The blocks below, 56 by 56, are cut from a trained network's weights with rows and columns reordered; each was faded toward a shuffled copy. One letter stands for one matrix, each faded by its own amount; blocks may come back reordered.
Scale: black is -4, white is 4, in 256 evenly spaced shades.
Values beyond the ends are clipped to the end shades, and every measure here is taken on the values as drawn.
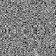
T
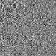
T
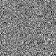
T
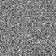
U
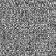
U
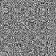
U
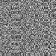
U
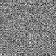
U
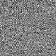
T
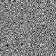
T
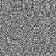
U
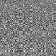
U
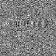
T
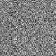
U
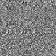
U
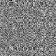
U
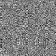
T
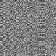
U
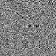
T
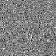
T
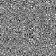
T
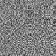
U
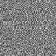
U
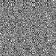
T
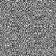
U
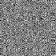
T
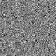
T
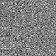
T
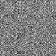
U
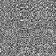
U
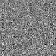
T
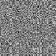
U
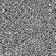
T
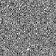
T
